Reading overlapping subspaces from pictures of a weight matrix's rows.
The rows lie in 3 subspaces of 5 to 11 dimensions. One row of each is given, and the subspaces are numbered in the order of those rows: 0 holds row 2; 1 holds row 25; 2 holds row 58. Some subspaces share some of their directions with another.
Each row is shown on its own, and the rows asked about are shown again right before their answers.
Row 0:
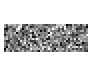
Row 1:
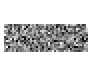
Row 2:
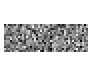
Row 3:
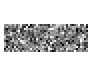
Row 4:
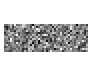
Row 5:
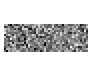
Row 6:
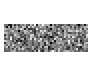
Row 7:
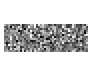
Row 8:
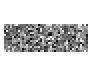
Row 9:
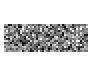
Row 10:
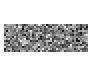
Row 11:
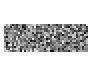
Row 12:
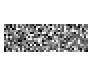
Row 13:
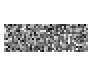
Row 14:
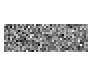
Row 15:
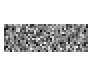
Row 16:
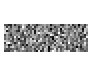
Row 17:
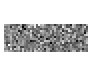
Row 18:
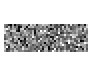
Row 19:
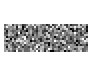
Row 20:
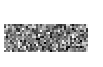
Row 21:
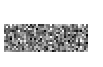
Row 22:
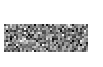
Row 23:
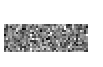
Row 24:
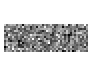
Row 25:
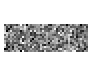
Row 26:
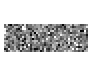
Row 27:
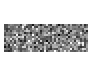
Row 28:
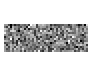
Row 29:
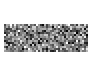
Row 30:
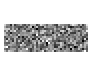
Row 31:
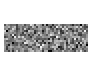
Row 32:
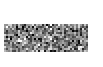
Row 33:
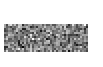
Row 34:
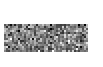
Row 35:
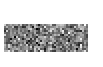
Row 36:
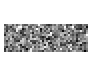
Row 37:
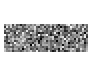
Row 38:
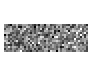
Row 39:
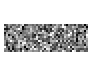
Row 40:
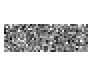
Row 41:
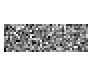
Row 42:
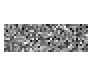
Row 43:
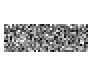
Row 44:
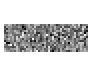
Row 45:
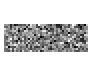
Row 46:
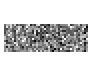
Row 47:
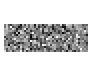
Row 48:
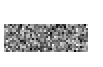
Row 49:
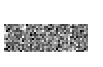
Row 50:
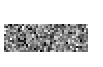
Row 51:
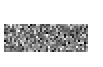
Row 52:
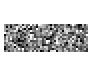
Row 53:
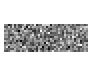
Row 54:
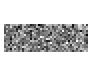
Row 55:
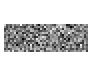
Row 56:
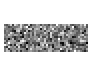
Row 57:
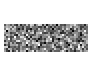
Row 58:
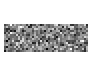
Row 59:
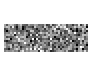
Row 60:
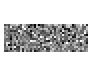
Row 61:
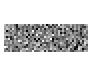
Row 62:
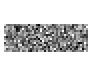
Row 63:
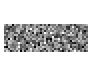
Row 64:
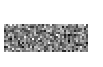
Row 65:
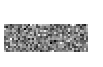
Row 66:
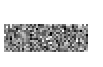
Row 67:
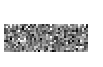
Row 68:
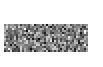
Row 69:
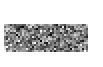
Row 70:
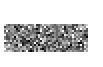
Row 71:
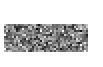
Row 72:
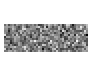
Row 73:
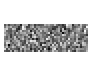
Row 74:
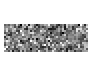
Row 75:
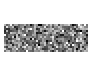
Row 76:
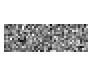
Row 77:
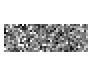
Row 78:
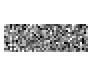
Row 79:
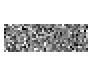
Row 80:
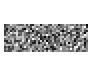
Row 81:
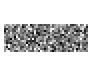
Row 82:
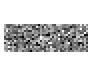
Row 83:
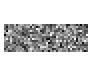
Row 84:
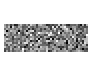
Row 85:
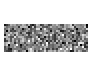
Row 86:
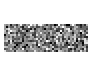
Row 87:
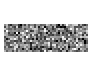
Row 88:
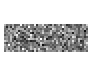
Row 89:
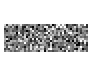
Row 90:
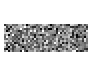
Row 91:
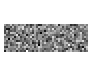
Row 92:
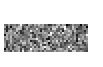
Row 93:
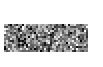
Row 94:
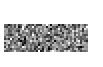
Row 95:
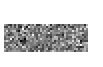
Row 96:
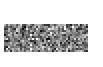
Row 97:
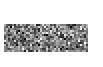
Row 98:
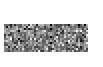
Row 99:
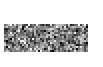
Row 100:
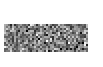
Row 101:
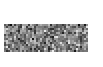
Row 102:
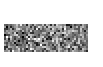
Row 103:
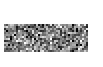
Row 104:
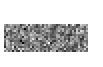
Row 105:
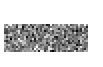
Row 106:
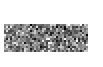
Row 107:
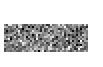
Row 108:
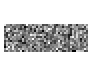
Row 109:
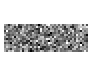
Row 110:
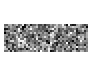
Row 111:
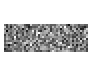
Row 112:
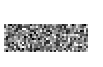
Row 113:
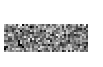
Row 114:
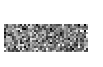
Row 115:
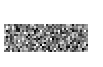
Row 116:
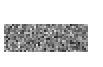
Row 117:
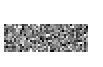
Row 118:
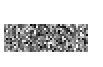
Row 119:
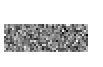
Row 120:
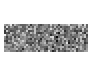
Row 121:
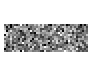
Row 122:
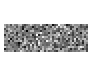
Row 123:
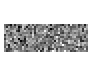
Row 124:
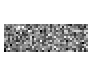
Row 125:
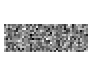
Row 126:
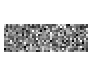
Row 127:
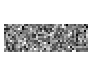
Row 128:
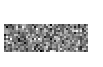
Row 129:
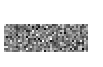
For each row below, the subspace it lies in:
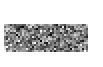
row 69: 2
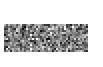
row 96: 1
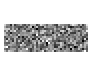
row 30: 0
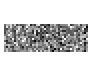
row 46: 0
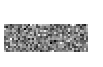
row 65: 0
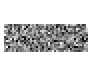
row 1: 0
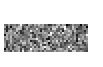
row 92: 1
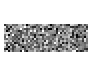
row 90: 1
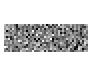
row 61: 0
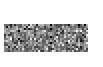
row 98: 1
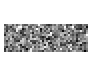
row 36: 2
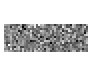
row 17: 2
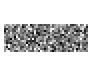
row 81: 0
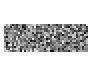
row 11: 2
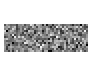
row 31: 0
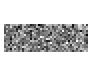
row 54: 2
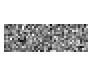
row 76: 2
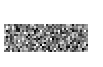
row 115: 2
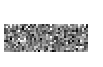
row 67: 2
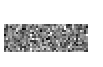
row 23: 1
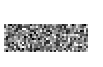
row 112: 1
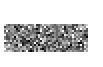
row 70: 0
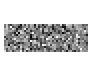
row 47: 0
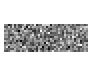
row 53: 2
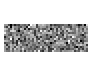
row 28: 0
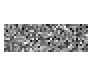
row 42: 2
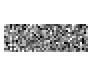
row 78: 0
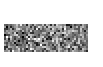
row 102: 0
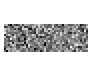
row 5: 1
